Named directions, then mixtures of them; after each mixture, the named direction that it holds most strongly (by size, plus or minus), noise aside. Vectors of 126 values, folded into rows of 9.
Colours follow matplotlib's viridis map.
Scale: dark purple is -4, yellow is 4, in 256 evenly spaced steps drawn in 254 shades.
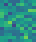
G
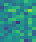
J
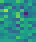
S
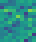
J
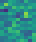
S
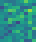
J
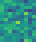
J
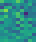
S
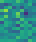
S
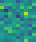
S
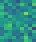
G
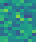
S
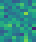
G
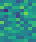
S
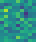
S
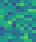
G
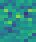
S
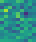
S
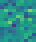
G
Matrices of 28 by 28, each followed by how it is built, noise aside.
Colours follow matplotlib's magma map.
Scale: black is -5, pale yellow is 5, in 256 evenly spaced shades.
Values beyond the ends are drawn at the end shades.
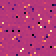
sparse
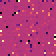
sparse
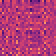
low rank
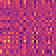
low rank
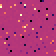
sparse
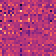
low rank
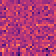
low rank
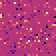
sparse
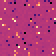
sparse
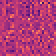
low rank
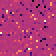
sparse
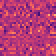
low rank
